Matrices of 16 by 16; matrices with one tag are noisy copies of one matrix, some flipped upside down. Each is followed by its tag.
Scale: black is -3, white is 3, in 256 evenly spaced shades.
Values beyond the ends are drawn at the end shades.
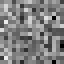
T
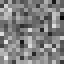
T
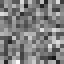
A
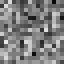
T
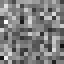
T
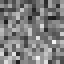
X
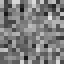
A
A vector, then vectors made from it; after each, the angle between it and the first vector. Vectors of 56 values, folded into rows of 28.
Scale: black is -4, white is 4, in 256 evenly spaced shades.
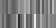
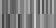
nearly parallel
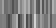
nearly parallel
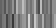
partly aligned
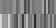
partly opposed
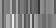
orthogonal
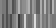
nearly parallel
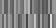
partly aligned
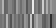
orthogonal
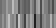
nearly opposite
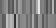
orthogonal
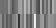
nearly parallel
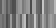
partly aligned
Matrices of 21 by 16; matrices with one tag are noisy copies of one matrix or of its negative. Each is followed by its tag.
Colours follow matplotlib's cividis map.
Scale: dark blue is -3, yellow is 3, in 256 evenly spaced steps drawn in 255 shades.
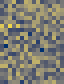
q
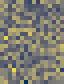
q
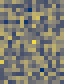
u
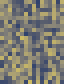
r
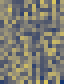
r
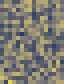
u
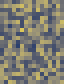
u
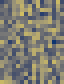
r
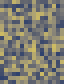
u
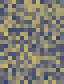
q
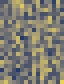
r
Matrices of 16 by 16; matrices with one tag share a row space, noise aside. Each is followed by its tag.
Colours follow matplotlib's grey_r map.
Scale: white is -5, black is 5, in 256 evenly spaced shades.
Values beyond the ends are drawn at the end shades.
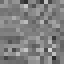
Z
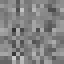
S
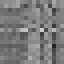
Z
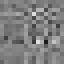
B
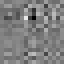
B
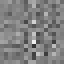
B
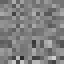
S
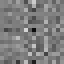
B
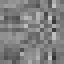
Z
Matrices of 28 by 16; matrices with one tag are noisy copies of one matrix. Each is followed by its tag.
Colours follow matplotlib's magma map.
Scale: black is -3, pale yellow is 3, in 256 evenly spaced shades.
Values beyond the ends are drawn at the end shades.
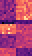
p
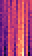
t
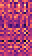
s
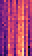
t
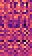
s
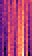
t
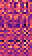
s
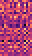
s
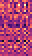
s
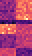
p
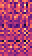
s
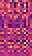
s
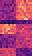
p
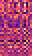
s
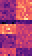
p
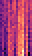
t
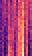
t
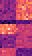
p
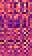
s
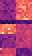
p
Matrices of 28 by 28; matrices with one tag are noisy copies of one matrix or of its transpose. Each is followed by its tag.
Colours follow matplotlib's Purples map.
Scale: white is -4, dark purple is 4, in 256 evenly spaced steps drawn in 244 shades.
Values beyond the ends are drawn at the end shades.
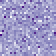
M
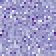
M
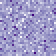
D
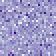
D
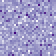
D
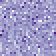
M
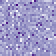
M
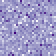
D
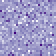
D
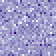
D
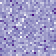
D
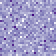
D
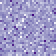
D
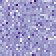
M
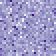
D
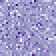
M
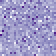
M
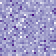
D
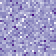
D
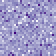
D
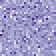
M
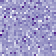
M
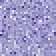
M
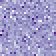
M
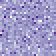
M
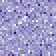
D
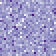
D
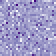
M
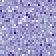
D
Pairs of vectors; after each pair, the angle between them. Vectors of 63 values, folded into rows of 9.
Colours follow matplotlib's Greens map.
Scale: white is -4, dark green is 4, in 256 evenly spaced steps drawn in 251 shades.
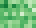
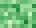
partly aligned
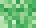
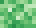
orthogonal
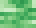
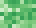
partly aligned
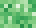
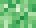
partly aligned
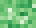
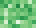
orthogonal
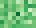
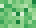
partly aligned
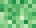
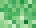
nearly parallel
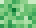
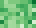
partly opposed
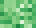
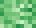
nearly parallel
